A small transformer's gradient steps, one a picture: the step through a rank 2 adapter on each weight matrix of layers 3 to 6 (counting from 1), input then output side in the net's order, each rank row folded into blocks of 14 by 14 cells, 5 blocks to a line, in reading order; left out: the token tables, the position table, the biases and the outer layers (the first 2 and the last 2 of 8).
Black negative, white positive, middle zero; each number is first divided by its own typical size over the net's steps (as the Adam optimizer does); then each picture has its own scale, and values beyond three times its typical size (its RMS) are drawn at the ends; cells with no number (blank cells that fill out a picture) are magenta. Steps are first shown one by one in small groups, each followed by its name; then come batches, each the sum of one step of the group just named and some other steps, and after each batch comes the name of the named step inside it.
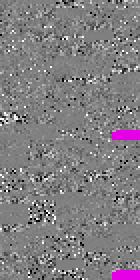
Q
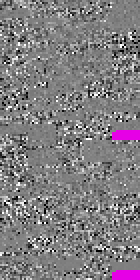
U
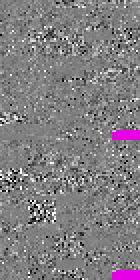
Q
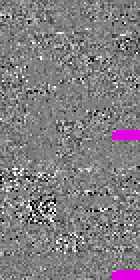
U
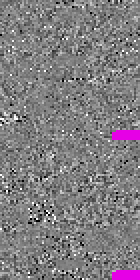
Q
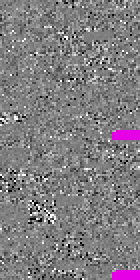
Q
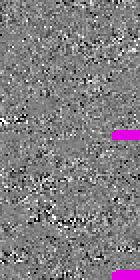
Q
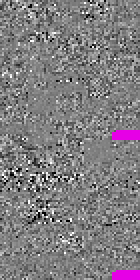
U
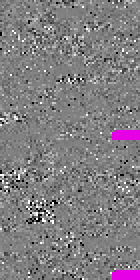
Q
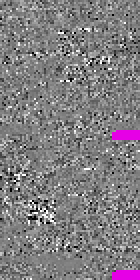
U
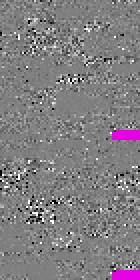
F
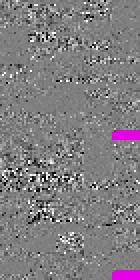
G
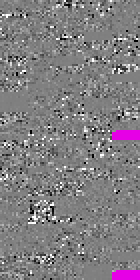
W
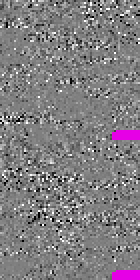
G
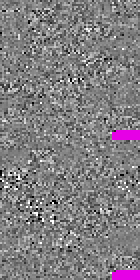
F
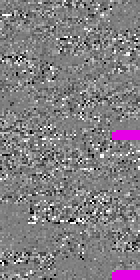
W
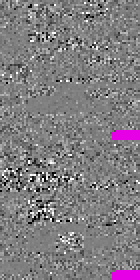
G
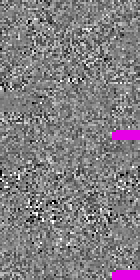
F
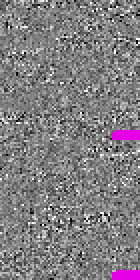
W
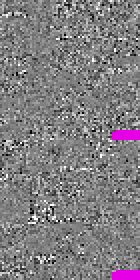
W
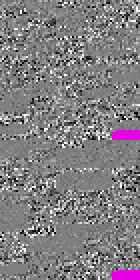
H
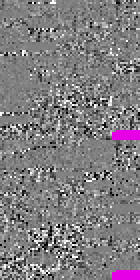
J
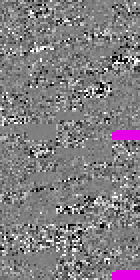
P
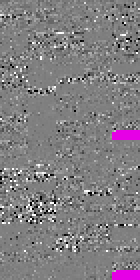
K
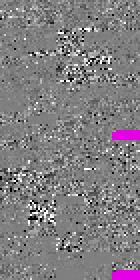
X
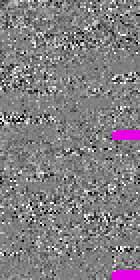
K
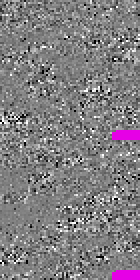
P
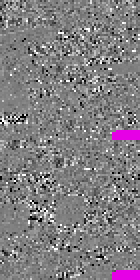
X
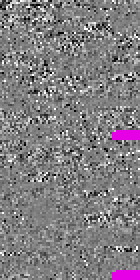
P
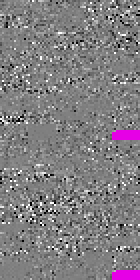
K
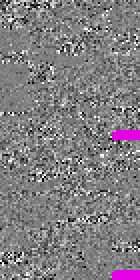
J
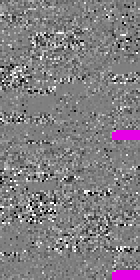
K
